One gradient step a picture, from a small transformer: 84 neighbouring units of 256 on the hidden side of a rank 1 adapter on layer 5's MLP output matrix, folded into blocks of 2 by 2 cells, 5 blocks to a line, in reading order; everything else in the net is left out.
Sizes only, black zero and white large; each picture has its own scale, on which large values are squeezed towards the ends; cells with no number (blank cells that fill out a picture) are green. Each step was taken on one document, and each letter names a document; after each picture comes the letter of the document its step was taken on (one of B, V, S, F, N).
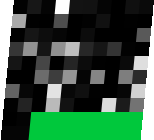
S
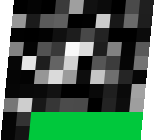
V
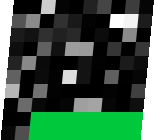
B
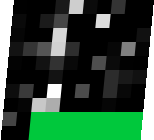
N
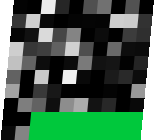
B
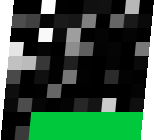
B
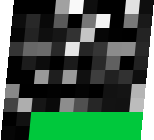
V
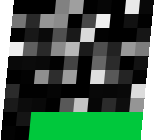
V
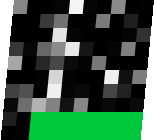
N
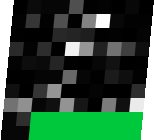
V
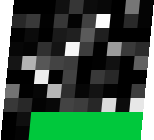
V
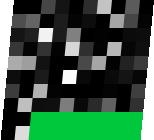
B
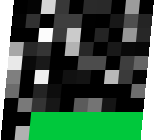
B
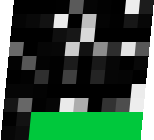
V
